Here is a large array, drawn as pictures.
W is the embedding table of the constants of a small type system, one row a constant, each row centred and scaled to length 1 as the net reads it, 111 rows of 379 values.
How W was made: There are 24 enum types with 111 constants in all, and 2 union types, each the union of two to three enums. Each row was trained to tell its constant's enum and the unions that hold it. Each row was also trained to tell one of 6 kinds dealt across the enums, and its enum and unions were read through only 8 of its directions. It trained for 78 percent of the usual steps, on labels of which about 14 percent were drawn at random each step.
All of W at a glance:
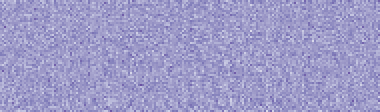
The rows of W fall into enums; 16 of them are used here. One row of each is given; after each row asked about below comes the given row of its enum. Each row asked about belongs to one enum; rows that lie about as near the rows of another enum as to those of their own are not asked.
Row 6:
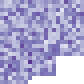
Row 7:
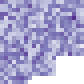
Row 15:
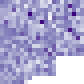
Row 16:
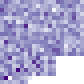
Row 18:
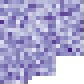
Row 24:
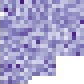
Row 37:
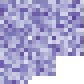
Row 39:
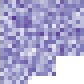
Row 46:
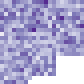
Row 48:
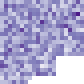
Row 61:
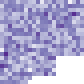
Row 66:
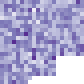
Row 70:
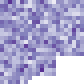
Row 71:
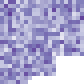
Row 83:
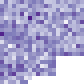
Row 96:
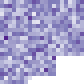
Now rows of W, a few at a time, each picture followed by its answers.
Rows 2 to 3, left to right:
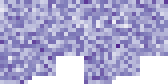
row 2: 39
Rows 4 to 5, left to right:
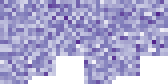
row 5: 37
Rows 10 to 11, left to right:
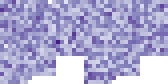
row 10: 70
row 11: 39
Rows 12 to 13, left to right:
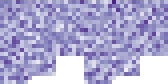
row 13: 48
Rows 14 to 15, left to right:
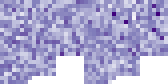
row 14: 66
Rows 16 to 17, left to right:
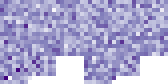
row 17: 39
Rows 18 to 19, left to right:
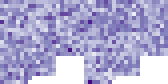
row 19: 46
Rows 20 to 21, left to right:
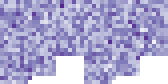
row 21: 7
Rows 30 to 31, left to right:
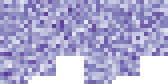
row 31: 37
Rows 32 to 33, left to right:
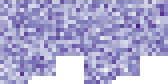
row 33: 96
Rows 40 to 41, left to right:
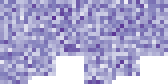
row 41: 61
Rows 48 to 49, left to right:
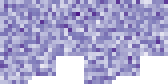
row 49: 24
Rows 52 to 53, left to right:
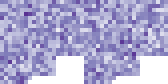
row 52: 7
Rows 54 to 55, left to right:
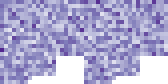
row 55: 71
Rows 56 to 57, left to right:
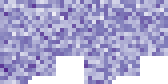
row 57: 37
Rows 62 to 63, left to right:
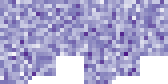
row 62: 37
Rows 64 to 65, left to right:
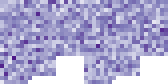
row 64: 48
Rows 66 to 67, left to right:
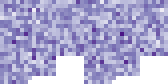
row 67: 71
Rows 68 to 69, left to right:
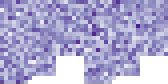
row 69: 6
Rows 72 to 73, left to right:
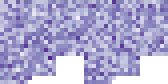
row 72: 39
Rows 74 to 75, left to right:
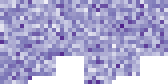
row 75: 61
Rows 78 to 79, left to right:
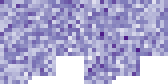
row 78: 7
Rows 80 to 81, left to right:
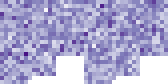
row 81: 7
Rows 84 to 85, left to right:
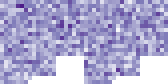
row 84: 48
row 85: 48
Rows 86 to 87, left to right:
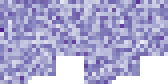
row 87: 96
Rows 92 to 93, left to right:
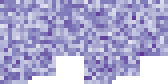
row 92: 71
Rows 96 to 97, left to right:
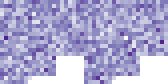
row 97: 71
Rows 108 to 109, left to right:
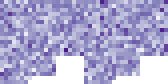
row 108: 6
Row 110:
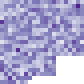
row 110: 96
